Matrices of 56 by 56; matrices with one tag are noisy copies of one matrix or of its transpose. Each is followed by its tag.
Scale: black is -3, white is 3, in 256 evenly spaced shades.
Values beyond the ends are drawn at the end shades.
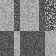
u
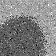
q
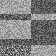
u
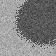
q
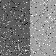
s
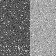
s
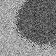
q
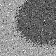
q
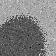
q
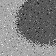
q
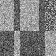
u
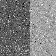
s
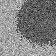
q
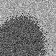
q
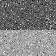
s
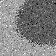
q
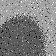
q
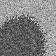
q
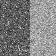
s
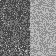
s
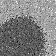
q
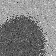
q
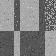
u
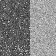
s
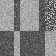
u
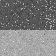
s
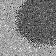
q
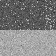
s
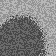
q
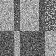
u
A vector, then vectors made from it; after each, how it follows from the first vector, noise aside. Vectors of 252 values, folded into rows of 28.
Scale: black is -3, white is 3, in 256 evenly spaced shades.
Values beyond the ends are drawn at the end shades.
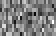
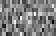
negated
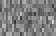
shrunk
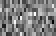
negated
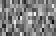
negated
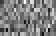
wrapped around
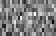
negated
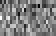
wrapped around
